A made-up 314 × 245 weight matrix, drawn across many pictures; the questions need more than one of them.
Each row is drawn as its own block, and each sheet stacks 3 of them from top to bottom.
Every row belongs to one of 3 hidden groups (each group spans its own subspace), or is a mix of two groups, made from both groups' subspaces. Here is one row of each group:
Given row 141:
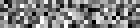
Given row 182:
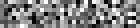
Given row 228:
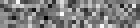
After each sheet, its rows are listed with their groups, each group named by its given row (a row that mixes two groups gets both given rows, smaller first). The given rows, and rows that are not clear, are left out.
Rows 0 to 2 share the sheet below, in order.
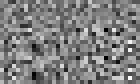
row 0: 141 and 182
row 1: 182
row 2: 182
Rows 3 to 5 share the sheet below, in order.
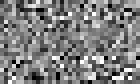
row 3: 228
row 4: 141
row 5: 182
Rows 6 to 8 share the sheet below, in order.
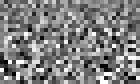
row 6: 141
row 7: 182
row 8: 228
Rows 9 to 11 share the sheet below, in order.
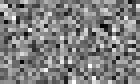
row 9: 228
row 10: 182
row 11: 141
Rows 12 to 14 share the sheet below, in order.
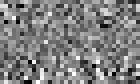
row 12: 228
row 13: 141
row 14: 141
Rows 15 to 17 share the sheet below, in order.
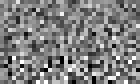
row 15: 228
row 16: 182
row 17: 141
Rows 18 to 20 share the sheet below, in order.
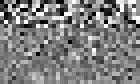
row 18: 141 and 228
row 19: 141
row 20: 182
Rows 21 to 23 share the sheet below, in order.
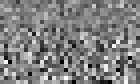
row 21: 182 and 228
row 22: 141
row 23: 141 and 228
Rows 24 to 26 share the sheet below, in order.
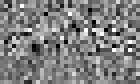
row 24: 141
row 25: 182
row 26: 141
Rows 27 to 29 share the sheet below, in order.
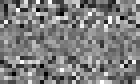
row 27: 182 and 228
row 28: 182 and 228
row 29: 228
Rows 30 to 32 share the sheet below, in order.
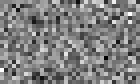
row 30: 182
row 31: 141
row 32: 182 and 228
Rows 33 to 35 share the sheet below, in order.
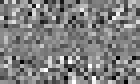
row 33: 141
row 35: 141
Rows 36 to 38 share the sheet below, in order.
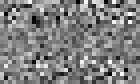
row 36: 182
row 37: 141 and 228
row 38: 141 and 228
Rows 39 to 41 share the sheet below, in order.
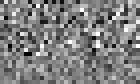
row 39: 141
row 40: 141
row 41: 228
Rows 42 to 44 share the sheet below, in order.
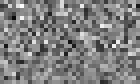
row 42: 228
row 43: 141
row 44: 228
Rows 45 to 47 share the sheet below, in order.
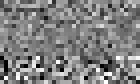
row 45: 228
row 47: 228
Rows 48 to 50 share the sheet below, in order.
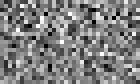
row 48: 141
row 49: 228
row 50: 228
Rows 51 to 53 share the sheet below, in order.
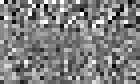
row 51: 141
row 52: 182
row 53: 182
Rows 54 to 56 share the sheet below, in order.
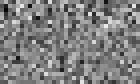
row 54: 182 and 228
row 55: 228
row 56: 228
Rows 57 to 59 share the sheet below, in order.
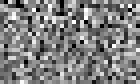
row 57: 228
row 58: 141
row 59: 182
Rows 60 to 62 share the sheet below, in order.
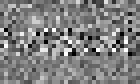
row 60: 182
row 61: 141
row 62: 141
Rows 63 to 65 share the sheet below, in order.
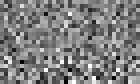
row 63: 141
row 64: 182
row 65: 141
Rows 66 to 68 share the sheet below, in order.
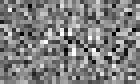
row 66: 141 and 228
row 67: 141
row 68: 182
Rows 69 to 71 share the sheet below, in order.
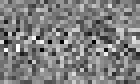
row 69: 141 and 228
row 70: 228
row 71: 141
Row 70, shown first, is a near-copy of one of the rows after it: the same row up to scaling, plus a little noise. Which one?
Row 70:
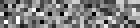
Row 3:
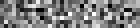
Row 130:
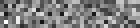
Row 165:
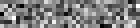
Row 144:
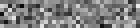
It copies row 130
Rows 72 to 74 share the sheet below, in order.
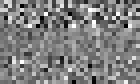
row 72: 141
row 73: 141
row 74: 141
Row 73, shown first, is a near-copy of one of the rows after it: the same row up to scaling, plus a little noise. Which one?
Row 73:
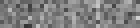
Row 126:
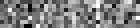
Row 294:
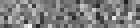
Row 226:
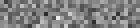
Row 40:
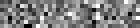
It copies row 126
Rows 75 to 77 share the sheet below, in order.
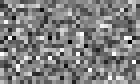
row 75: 228
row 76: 228
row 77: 182
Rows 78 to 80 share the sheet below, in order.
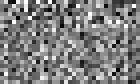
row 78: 182 and 228
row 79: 141
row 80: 141
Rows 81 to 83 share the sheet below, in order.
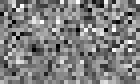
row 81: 182
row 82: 182
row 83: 228
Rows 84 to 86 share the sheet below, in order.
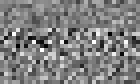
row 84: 182
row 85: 228
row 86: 141
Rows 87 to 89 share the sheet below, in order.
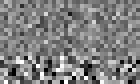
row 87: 141
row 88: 141
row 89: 141 and 228
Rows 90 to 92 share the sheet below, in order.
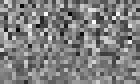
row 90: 141
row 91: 141 and 228
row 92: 141 and 182
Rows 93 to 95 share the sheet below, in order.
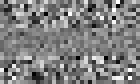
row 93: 141 and 182
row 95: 182
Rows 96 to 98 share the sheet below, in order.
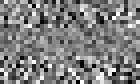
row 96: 141
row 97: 228
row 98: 141 and 228
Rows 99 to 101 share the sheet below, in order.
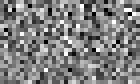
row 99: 228
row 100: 141
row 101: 141
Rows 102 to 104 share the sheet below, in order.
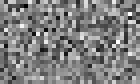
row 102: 182 and 228
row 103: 141
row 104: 182
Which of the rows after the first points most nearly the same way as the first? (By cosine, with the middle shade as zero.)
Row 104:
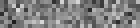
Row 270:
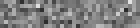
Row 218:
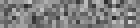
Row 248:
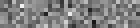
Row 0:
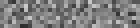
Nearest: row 248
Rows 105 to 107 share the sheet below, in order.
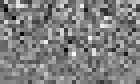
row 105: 228
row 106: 141
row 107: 228
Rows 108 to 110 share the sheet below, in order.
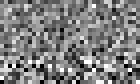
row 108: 182
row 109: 141
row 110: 228
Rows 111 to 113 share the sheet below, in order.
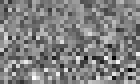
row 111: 228
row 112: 228
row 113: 182
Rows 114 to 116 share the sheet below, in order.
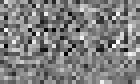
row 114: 141
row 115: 141
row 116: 228
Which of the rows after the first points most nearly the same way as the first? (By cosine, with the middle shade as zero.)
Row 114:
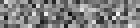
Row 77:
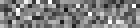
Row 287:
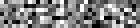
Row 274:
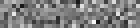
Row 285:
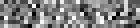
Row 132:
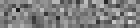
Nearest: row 274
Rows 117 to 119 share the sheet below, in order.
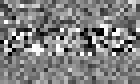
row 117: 228
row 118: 182
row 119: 141
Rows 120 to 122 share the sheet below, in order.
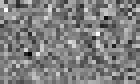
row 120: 228
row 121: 141
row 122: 182
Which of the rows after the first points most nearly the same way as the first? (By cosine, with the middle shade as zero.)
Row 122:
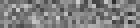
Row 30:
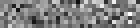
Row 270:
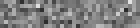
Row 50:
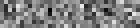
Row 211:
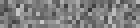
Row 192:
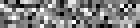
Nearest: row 50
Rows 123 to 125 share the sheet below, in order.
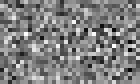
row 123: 228
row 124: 182
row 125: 182
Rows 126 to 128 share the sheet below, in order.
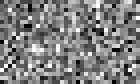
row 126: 141
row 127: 182
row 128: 228
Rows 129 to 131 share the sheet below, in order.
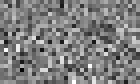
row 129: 141 and 228
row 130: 228
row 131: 141
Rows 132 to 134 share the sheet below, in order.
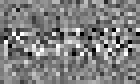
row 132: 182
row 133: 141 and 182
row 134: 182
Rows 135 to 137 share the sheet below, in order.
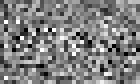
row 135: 228
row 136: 141 and 182
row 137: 228
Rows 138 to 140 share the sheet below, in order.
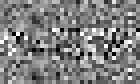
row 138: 182
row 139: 182
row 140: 182
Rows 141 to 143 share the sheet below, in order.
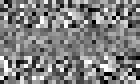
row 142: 228
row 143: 228
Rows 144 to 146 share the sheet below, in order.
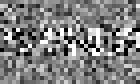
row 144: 228
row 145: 141
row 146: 228
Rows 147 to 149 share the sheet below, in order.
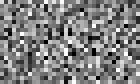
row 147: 141
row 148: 141
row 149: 141
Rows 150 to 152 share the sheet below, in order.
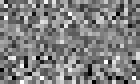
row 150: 141
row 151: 228
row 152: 182
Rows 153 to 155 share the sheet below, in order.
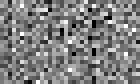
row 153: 141 and 228
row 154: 141
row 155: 141
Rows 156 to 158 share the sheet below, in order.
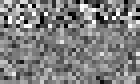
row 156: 141
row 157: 228
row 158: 228
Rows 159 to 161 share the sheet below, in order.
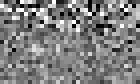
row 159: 228
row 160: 182
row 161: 228
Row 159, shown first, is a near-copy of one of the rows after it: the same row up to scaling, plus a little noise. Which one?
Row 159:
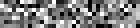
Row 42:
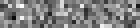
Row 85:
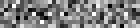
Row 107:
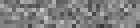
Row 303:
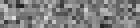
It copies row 107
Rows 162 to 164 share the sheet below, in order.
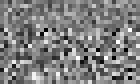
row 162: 141 and 182
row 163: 141
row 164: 182
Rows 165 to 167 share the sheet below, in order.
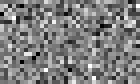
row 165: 228
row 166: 141
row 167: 141
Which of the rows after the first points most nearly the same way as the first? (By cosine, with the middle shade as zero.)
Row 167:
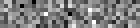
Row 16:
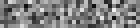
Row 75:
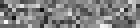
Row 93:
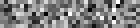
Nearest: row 75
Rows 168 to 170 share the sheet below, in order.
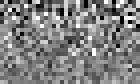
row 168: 182 and 228
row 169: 141 and 182
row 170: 228
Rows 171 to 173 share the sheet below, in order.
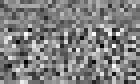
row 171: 228
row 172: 182
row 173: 182
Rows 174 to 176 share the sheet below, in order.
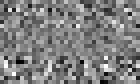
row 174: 228
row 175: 228
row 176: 228
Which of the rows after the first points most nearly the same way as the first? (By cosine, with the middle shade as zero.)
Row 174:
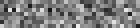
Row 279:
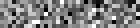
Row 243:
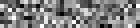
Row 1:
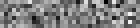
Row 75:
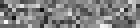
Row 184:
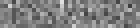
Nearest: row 243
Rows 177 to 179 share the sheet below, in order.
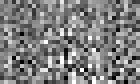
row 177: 141
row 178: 141
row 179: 141
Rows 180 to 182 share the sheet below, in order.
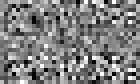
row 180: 182
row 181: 228
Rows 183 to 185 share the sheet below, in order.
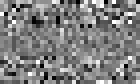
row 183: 182
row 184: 141 and 228
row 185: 141 and 228
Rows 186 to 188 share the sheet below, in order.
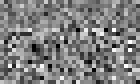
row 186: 141
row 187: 182
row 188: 228
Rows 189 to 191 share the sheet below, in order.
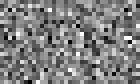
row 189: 228
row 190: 228
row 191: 141
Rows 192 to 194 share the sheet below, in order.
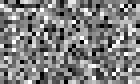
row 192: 228
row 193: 141
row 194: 141
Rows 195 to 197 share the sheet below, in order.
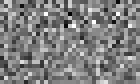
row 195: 141
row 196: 141
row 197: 141 and 228
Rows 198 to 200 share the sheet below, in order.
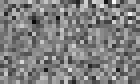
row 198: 182
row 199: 141
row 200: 141
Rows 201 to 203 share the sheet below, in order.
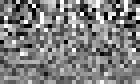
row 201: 141
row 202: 182 and 228
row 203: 228
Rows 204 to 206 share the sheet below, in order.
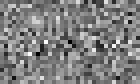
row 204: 182
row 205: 141
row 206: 182
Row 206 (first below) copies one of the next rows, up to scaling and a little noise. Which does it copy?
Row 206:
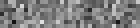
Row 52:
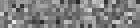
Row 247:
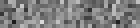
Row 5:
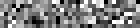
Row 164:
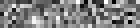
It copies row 247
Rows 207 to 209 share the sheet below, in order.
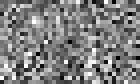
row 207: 182
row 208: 141
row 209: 182 and 228
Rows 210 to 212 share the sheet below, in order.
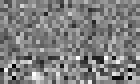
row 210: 141
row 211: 182
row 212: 182
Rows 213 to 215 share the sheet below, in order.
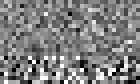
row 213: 141
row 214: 182
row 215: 141
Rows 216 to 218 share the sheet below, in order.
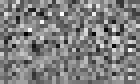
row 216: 228
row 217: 182
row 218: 182
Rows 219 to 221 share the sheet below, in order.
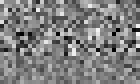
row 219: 228
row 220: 141 and 228
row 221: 228
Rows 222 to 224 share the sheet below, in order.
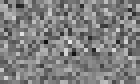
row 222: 228
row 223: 141
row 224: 228
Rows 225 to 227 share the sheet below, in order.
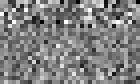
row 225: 182
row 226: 141
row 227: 141
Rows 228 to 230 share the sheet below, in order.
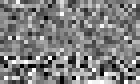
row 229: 228
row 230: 182 and 228
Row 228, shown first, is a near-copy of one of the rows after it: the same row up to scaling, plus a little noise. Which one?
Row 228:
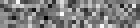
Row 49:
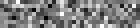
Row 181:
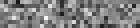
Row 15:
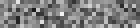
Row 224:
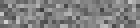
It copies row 49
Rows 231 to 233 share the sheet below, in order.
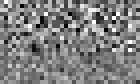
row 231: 141
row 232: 182
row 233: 228
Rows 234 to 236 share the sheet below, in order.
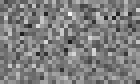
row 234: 141
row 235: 141
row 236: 228
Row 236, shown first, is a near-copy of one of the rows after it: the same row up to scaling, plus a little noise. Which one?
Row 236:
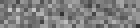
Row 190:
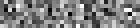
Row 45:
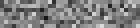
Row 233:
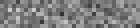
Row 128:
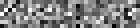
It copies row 233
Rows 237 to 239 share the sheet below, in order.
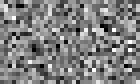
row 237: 228
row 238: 182
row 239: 228
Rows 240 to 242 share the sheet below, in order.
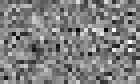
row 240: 182
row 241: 182
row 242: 141 and 228
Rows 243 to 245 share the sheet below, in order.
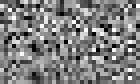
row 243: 228
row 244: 182
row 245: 182
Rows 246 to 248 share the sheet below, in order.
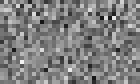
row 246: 141 and 182
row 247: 182
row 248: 141
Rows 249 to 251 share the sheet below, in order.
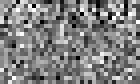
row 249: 141 and 228
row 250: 228
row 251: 182
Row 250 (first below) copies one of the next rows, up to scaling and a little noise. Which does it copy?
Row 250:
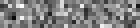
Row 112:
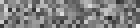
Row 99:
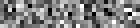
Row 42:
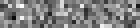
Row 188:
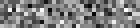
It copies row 42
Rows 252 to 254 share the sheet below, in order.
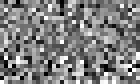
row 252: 228
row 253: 228
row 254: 228
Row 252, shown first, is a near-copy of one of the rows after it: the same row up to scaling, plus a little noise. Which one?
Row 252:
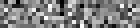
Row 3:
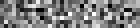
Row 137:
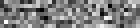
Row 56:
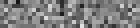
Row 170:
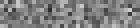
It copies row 56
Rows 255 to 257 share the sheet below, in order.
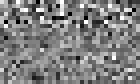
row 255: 228
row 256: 182 and 228
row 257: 182
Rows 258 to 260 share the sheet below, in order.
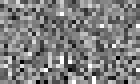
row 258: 228
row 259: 141
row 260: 141
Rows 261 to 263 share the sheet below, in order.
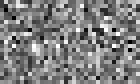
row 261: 228
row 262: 182
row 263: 141
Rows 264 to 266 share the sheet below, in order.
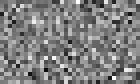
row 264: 182
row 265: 141
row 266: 141 and 182
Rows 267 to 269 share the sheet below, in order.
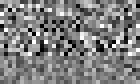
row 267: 228
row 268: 141
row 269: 228
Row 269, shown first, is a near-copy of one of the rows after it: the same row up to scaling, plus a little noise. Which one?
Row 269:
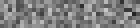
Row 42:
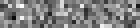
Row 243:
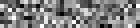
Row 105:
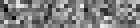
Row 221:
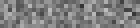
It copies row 221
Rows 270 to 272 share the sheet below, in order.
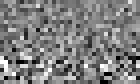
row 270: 141 and 228
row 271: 182
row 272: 228
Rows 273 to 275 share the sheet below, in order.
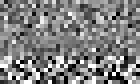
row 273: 141
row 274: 141 and 182
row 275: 141 and 182
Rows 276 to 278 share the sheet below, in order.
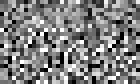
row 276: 182
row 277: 141
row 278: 141
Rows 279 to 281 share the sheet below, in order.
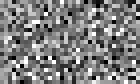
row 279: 141 and 182
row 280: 182
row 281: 182
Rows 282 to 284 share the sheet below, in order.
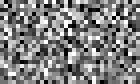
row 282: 141
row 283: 141
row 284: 141 and 228
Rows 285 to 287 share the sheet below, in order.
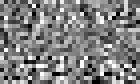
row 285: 141
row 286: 228
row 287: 182 and 228
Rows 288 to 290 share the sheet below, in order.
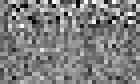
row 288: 182
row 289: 141 and 182
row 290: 182
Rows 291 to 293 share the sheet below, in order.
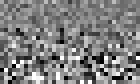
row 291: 141 and 182
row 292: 228
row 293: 182
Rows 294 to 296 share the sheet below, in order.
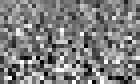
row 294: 141
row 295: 228
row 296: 182 and 228
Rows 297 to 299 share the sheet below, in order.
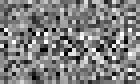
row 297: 182
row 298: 141
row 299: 182
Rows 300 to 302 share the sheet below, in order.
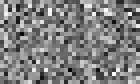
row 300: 228
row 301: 141 and 228
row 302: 141
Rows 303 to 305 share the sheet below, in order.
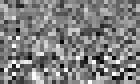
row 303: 228
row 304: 182 and 228
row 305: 182
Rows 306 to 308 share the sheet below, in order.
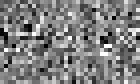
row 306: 141
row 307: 228
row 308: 141 and 228
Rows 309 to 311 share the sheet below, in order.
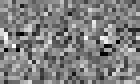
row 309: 141
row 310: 228
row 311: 141
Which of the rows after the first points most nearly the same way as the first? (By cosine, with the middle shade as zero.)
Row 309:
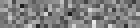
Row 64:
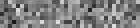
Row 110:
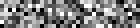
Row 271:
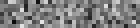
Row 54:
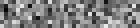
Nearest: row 110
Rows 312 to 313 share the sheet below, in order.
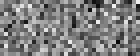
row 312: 141 and 182
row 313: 141
